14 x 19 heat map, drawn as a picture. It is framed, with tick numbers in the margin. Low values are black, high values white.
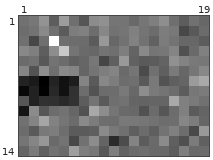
The ninth with the lowest average is the middle left. No regular stripes run through it. Overall the values sit about 40% of the way up the scale. An odd patch, lower than its surroundings, sits in the middle left.
